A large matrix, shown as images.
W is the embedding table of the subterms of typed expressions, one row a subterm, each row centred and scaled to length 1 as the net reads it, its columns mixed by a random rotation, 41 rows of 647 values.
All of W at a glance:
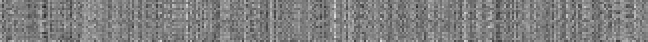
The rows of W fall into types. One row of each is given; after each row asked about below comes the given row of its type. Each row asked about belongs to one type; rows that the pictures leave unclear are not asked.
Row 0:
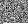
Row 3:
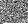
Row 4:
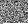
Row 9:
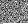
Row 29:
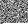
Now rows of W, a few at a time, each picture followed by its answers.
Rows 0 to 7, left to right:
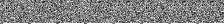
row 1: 3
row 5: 0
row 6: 4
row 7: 4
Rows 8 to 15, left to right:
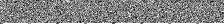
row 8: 3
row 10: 29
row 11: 4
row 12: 29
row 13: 29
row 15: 4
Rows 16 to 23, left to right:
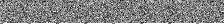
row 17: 4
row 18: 3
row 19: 0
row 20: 9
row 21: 29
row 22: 29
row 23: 4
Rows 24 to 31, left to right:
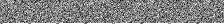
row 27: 0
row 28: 9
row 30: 9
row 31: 29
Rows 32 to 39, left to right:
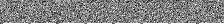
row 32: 3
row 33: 4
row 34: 3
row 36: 3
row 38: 9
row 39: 3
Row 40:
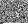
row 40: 29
